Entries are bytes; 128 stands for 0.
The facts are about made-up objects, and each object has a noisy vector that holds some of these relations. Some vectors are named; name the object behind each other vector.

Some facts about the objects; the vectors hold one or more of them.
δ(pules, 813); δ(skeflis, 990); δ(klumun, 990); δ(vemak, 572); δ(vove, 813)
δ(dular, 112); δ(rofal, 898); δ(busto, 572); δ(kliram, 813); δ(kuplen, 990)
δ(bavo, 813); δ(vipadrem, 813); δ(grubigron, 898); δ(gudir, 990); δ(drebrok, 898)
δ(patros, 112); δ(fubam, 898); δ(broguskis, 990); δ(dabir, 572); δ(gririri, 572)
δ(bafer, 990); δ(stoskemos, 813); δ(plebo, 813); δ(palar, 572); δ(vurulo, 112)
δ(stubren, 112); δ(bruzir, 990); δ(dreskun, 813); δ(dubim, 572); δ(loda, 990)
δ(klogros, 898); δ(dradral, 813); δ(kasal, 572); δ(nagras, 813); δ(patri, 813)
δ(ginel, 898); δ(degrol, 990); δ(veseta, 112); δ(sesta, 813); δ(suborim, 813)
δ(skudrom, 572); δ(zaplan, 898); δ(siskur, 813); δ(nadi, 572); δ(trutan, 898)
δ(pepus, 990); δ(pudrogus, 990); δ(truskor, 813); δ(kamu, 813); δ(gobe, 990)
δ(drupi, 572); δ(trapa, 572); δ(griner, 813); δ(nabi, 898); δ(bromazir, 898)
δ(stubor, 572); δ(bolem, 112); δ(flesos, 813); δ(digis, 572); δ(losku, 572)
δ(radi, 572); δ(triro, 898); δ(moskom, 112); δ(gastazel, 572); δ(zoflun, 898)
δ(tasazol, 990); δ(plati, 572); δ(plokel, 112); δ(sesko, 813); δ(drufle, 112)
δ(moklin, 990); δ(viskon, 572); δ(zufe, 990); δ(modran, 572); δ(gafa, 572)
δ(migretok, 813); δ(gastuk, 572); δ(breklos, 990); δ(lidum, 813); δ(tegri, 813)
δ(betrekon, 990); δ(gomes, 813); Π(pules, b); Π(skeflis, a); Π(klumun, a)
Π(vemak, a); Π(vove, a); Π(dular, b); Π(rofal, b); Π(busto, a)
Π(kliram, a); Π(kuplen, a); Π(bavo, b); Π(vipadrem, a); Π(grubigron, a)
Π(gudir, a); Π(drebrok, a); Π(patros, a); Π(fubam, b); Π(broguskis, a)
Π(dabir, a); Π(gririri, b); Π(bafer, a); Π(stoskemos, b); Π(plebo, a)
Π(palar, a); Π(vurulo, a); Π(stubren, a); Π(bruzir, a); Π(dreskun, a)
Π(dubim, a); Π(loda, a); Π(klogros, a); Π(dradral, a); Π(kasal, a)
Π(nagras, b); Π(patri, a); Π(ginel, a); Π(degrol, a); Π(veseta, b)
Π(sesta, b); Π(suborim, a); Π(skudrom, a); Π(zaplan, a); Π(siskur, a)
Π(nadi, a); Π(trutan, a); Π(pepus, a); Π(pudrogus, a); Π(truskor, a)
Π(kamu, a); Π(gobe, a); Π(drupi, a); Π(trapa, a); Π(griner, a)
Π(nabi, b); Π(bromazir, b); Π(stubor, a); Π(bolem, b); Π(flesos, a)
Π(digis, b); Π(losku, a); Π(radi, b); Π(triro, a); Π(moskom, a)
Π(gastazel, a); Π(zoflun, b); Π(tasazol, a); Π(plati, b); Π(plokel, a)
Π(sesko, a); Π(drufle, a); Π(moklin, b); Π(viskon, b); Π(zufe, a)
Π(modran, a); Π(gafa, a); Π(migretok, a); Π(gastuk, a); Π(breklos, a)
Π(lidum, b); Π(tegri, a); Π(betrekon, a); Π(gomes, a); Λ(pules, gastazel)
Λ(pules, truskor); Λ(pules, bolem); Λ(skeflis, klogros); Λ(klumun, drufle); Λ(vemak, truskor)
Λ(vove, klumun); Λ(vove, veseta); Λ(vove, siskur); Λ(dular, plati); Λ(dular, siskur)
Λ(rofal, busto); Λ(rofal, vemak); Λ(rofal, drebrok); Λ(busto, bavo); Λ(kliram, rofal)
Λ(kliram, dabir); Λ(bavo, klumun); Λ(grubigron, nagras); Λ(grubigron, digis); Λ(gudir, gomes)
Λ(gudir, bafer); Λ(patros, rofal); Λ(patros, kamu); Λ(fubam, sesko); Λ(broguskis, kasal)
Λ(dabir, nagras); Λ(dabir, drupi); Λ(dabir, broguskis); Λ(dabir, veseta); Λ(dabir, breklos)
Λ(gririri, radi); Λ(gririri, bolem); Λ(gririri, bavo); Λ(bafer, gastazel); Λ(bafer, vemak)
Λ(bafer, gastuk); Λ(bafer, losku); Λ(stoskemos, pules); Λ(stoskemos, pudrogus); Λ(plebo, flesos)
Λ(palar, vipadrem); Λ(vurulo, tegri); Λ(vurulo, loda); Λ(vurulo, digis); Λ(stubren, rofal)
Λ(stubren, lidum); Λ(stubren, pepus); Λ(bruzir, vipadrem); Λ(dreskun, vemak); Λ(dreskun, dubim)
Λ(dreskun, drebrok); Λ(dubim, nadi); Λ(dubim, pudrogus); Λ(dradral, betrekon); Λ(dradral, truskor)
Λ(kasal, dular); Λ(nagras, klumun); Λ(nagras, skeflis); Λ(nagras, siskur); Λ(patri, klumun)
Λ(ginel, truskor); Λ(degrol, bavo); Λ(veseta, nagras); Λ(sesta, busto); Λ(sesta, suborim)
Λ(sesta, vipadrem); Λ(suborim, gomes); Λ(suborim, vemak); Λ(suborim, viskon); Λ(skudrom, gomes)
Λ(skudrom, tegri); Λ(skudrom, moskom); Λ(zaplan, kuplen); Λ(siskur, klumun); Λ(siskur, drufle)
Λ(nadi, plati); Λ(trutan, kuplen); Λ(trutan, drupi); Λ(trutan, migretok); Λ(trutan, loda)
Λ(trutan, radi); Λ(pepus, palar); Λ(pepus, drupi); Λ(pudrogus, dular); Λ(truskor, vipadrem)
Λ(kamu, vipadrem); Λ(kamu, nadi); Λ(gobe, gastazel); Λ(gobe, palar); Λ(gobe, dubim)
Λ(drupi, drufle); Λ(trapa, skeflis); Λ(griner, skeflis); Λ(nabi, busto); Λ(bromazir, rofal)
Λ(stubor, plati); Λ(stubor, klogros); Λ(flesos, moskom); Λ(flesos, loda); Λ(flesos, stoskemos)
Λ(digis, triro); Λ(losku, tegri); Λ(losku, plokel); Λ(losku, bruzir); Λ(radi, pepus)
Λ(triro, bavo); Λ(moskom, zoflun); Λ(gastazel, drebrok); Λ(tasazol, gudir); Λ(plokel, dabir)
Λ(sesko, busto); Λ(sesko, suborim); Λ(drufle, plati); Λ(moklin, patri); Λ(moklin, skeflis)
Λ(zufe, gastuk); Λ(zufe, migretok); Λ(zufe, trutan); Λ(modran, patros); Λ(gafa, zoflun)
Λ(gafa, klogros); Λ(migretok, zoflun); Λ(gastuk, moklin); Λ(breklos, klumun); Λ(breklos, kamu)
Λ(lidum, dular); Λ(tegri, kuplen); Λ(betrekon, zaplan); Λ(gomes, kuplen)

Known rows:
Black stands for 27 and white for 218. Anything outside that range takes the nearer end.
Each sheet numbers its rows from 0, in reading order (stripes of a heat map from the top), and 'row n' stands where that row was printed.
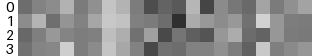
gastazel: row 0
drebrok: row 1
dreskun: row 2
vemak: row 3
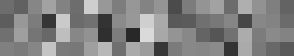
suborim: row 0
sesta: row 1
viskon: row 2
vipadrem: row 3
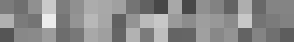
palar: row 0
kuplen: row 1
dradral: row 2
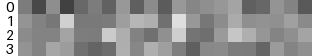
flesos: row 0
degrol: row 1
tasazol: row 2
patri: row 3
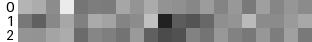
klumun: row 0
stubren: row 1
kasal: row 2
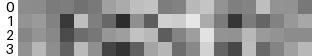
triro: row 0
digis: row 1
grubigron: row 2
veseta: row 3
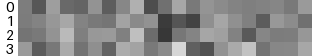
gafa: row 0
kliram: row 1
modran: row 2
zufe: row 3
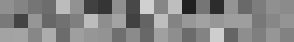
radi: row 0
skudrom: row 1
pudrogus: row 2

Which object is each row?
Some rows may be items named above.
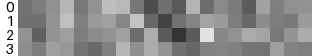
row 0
gastazel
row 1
modran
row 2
plokel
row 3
patri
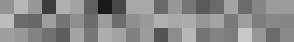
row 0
dular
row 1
loda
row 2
klogros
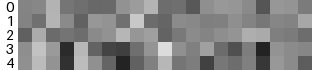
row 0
vove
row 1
stubor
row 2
ginel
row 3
nagras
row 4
lidum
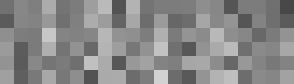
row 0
truskor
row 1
dradral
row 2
bruzir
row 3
zufe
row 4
tegri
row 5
zufe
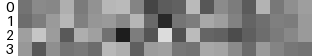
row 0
gastazel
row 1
modran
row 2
plati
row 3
tegri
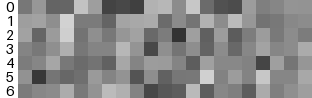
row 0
bolem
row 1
breklos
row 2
drupi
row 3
gastuk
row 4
griner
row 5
moskom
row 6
gastazel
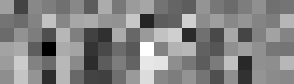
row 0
migretok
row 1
patros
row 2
gririri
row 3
zoflun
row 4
moklin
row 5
nagras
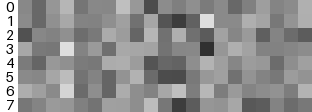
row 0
gastuk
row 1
plokel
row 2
dradral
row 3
pepus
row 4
losku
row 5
dabir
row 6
skeflis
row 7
kamu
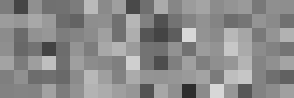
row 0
skudrom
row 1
siskur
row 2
plokel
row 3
trutan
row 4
drufle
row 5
zaplan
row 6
gobe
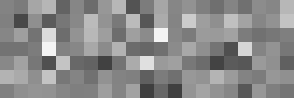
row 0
trapa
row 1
vurulo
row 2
betrekon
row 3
busto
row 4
bavo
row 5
broguskis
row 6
kliram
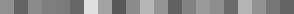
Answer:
gomes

